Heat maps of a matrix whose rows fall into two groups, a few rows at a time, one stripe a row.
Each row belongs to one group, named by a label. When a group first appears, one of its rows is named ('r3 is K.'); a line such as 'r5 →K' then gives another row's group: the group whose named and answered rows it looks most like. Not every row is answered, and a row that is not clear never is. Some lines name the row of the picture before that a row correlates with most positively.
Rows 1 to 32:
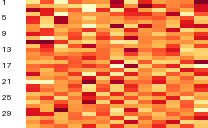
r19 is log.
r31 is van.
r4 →van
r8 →van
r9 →log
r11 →log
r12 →van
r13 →van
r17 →van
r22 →log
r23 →log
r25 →van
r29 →log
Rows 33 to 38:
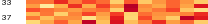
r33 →van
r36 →van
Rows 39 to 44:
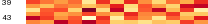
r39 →log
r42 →van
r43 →log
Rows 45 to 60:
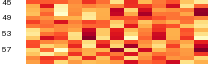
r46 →van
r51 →van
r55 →log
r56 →log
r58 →log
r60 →van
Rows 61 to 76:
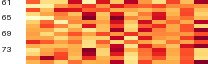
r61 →log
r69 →log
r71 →log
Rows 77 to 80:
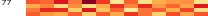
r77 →van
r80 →log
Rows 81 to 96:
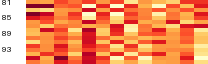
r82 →log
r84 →log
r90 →van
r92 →van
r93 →van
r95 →van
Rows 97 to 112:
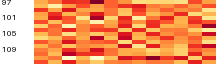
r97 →van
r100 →van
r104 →van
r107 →van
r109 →van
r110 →van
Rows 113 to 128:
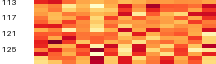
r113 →log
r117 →log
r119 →log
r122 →van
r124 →log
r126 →log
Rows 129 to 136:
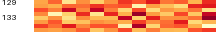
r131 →van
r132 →log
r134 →van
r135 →van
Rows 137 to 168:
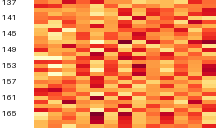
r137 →van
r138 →log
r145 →log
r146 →log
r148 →van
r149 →log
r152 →log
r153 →log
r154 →log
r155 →log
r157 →van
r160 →log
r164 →log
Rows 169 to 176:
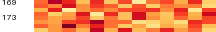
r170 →van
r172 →log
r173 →log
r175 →van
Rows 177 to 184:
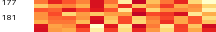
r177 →van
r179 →van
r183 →log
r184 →log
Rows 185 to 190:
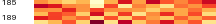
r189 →log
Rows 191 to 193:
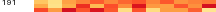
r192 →log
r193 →van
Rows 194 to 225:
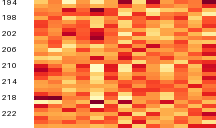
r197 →van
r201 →van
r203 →van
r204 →van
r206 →log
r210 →log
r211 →log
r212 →log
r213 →log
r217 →log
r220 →log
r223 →log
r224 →van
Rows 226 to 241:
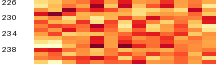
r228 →van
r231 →log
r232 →van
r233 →van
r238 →log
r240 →van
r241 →log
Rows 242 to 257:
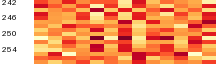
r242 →van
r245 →log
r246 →log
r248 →van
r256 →van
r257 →log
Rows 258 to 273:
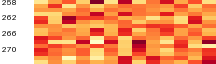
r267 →log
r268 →log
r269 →van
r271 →log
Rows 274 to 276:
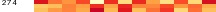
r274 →log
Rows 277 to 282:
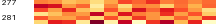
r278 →log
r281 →log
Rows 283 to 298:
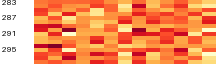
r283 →van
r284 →van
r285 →log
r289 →log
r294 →log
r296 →van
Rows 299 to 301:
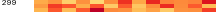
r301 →van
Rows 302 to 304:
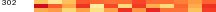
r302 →log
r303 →log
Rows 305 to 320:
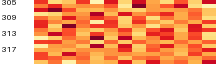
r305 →log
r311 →van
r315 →log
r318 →van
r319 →log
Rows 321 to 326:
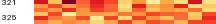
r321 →van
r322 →van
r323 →van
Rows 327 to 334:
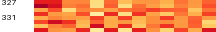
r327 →log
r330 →log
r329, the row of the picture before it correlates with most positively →324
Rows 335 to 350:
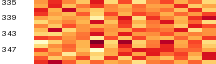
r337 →van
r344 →log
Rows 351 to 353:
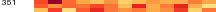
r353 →van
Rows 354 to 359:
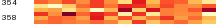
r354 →van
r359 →van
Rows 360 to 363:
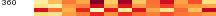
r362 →log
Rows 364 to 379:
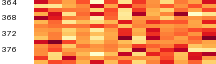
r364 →log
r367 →van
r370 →van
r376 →van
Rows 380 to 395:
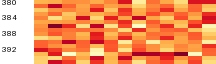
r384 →log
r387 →van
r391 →log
